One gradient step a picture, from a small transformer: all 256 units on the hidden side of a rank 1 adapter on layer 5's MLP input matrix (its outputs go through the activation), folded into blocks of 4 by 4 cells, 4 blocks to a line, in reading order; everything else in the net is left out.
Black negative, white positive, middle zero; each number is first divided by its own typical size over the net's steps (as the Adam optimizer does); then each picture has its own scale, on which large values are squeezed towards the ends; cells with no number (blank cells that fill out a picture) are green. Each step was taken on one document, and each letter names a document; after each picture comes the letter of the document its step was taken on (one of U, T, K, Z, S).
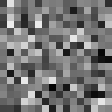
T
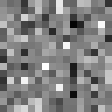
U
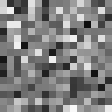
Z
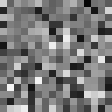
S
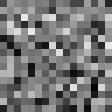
T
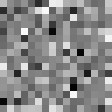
U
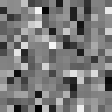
U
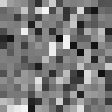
S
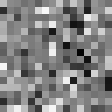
U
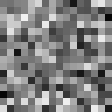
T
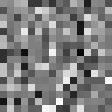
U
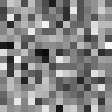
T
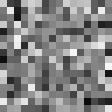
Z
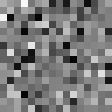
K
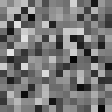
Z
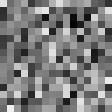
S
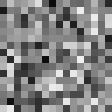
T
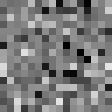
U
